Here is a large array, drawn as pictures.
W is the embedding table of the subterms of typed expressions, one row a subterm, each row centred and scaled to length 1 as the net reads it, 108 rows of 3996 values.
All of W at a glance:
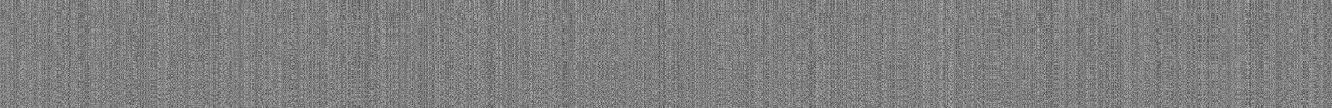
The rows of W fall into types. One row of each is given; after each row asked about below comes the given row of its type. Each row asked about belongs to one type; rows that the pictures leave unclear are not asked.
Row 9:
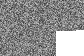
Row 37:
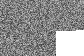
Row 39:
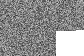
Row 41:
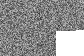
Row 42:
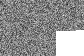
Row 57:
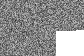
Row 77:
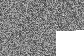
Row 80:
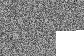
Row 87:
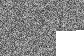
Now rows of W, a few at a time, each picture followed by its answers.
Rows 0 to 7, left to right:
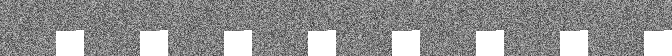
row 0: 80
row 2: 39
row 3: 77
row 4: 37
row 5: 57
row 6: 87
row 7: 39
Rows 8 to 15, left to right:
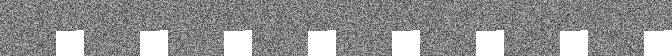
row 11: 80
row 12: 77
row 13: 57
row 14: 57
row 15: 57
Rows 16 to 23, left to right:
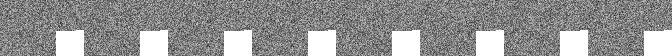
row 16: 77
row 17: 57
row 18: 9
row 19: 9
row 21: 42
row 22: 57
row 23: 41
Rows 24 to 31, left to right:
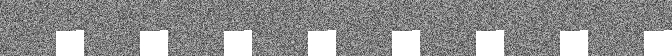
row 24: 9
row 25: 39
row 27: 37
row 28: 87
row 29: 41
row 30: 41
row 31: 42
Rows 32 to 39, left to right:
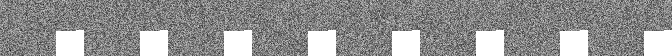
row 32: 41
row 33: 77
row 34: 87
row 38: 42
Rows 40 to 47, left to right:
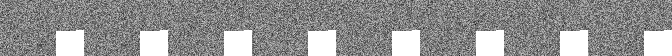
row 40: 41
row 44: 42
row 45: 80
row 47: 41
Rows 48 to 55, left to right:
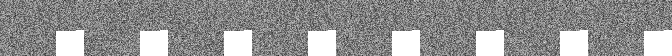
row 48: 39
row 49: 9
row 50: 37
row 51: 77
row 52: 39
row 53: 39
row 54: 37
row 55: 42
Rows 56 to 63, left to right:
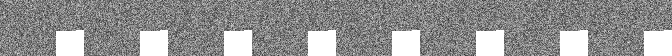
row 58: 87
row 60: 42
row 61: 9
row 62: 77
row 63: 37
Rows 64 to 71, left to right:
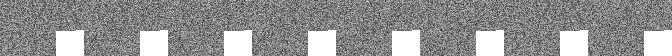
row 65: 9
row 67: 9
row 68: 9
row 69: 41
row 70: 77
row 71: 39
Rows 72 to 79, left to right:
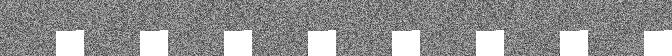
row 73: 41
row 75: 87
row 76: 77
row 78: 77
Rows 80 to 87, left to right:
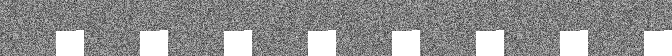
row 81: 37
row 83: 80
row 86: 80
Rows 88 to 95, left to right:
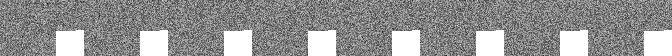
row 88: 42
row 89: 39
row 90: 77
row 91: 87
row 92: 41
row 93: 39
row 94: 41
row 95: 37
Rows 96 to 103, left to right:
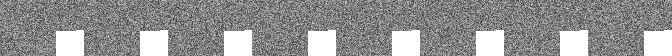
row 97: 87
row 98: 57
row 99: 41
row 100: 37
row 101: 80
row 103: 41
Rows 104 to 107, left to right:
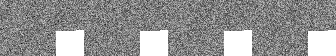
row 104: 77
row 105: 57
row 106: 77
